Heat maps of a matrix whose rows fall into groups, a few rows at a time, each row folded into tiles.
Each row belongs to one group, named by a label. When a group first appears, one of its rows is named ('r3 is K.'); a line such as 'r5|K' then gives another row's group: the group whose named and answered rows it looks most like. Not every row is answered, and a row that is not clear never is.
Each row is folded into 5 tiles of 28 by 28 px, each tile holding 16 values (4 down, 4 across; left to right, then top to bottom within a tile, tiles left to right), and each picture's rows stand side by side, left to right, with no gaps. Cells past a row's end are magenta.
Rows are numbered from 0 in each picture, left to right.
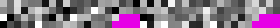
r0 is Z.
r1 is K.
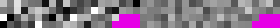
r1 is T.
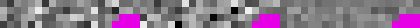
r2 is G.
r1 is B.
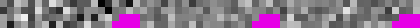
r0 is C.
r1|T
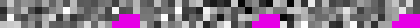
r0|B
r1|C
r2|K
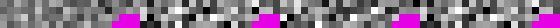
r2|Z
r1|Z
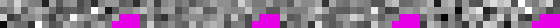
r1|T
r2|Z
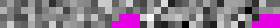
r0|T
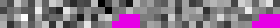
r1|T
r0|C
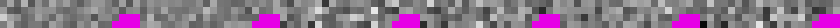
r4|T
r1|B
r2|Z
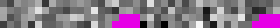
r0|Z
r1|G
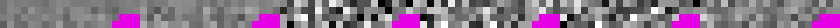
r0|G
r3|K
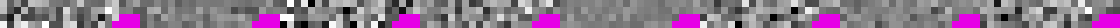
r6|B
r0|K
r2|G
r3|T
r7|T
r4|B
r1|G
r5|B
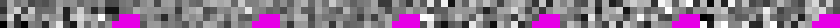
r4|T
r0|G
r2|C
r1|T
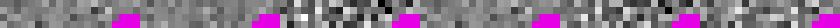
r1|K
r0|B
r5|Z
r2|C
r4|C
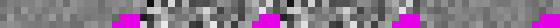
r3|G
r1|K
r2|K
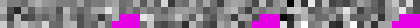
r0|K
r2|K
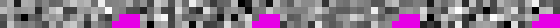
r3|Z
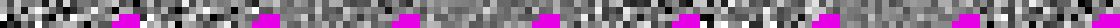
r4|C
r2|C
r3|B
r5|K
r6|T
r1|B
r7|C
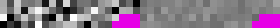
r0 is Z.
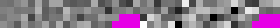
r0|C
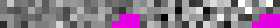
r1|T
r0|G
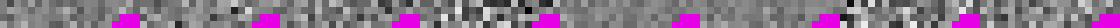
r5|K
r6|K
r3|C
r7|T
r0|K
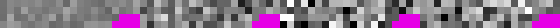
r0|B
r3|T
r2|G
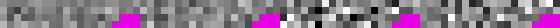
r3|T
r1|T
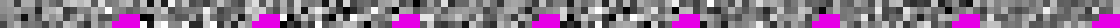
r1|K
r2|Z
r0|T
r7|B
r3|G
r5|G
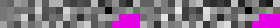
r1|C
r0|C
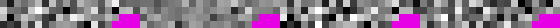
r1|B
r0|Z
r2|Z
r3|C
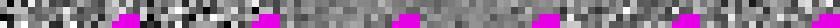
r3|B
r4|B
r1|Z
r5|T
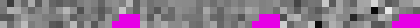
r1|K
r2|B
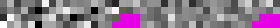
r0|B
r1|T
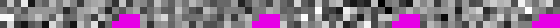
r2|C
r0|G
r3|T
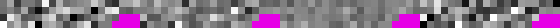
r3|Z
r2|K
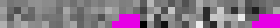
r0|K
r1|G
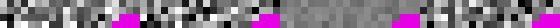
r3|C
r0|K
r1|Z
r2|G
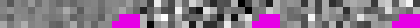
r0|K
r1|C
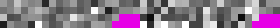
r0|Z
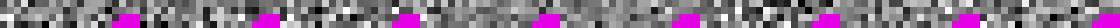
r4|B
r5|C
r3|G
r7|B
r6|T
